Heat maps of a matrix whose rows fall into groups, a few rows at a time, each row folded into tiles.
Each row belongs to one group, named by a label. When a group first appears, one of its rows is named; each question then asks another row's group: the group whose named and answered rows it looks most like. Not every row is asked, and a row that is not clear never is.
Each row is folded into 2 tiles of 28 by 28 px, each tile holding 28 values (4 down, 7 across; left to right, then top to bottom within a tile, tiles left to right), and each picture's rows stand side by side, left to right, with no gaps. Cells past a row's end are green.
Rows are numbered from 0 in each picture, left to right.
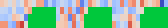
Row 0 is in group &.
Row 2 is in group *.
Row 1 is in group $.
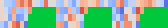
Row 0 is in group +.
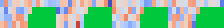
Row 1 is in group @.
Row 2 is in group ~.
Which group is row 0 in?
&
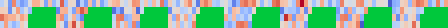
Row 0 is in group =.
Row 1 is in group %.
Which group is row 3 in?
$
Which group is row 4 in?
+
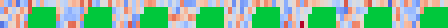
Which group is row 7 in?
%
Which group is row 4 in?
%
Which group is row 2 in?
$
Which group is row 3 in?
=
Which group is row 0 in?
%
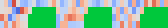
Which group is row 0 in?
%
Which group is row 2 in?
$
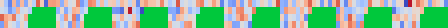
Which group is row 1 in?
$
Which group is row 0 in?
=
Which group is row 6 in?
%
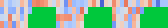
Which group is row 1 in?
=
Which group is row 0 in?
$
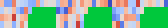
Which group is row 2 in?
&
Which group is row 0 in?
=
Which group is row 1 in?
@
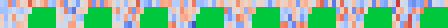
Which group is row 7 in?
%
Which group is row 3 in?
~
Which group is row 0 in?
*
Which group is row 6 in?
%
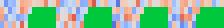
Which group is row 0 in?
+
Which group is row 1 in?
$
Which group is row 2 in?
~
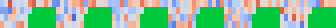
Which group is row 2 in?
*
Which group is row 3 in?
+
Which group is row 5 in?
~
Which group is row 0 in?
*
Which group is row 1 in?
&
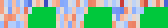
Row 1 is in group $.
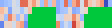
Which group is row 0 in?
+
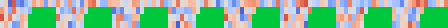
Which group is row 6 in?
=
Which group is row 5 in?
@
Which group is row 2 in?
@
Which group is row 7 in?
+
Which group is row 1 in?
=
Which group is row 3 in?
&
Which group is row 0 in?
=
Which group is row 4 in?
+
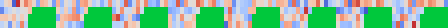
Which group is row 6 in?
*
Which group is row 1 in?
~
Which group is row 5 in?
=
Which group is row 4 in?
%
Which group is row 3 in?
*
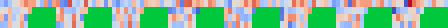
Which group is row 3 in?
*
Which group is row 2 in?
$
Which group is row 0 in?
+
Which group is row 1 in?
%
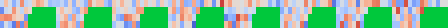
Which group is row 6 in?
&
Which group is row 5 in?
@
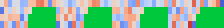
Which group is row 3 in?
@
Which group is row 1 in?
$
